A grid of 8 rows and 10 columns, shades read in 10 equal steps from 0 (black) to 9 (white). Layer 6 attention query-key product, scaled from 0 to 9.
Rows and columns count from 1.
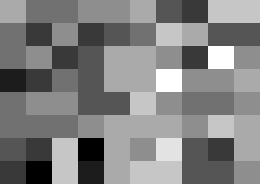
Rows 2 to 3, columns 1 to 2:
4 2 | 4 5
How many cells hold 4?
12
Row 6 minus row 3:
0 -1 2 2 0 0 1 3 -2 1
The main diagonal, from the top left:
6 2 2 3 3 6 8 3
